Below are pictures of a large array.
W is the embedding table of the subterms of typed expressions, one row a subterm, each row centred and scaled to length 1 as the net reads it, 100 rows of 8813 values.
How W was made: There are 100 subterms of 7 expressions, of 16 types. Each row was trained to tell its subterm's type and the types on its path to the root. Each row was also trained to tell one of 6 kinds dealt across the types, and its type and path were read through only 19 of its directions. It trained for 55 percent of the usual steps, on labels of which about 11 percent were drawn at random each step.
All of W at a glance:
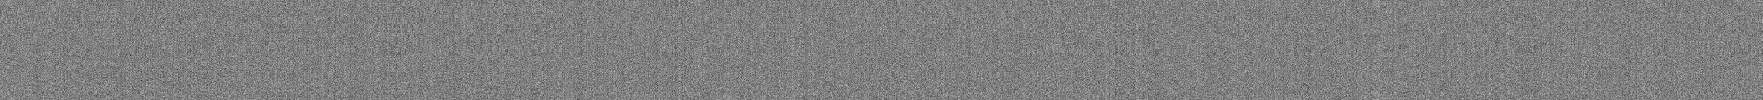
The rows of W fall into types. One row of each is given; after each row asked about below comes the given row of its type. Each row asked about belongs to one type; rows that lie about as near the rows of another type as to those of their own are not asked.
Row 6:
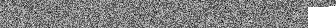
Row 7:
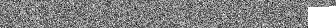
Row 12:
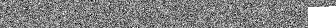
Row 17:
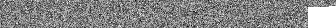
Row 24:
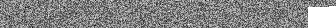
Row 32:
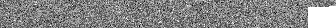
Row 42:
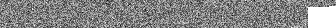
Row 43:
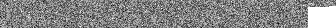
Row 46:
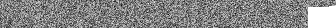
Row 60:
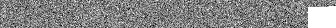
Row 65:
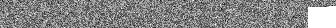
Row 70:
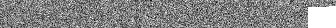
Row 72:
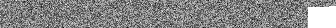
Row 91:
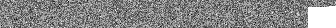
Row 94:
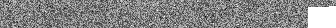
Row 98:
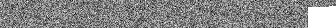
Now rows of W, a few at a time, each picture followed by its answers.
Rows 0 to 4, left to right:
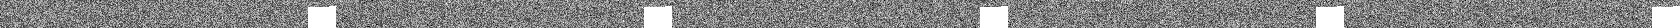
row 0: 42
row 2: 91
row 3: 98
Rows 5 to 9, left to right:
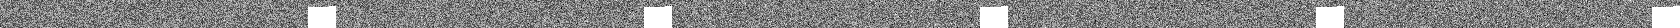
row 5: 91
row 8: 46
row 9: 7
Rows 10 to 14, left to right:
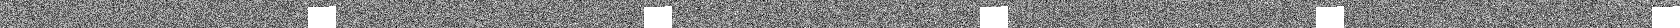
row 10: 6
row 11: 12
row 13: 24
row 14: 17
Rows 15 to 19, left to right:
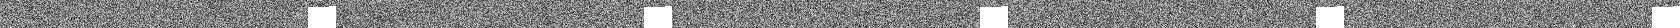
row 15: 6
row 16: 94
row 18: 70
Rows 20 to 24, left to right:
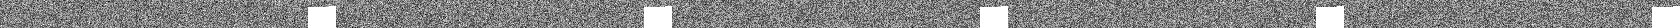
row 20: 70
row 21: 7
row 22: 91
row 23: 46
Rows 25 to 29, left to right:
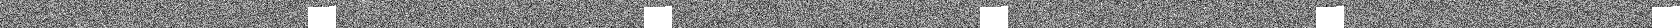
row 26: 7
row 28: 46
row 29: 98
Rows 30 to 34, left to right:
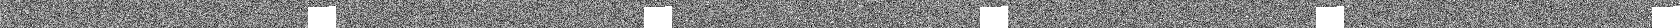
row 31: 24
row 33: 12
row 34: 70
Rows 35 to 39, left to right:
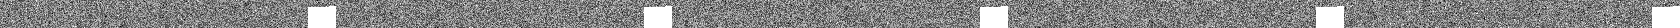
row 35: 17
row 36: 46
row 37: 12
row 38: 43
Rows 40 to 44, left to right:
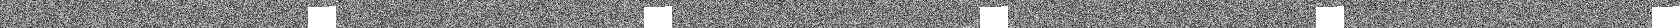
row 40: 43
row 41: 94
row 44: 12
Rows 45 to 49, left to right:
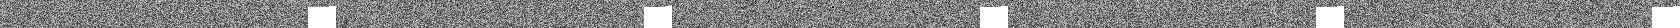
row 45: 42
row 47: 91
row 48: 42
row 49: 94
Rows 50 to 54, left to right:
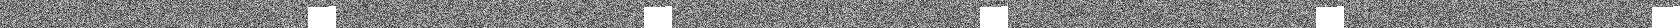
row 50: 17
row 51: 94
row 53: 32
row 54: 24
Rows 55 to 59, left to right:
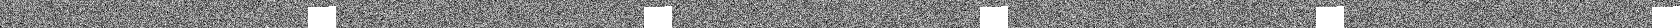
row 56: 12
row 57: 72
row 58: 17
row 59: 42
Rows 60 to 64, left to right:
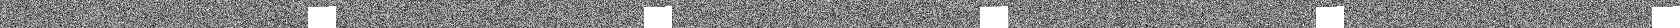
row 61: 32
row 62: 70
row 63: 12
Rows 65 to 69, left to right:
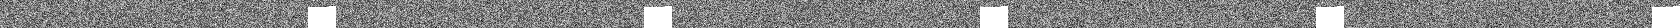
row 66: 91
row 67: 42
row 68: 91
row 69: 43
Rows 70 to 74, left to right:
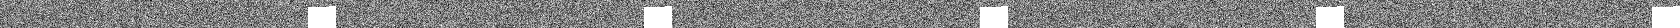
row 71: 17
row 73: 94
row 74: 7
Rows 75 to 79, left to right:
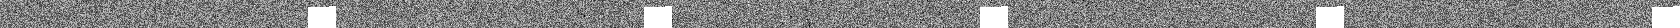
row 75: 94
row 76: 24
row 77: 7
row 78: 42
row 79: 32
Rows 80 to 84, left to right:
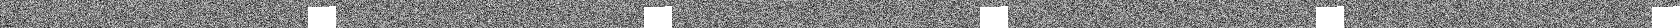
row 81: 98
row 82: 60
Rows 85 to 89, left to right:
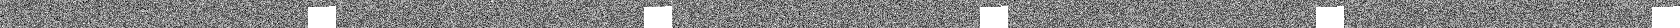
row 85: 98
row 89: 70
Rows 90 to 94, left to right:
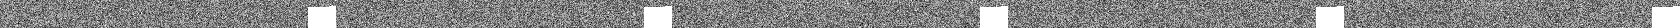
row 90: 70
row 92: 65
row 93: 65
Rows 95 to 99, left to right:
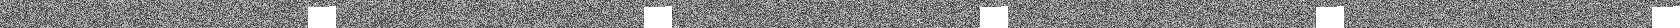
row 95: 24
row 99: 24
